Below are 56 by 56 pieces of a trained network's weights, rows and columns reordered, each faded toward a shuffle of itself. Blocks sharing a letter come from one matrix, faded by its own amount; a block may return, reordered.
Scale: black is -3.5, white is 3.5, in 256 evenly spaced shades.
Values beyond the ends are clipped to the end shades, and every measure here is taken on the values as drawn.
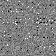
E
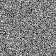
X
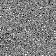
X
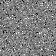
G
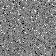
G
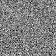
X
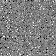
G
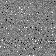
E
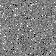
G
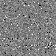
E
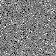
G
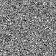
X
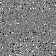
E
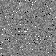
E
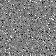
G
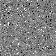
G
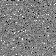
E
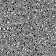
G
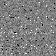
E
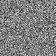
X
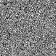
X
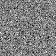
X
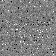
E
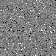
E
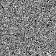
X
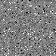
G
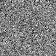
X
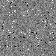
E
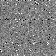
E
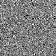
X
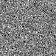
X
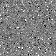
G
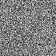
X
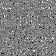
E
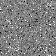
G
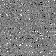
E
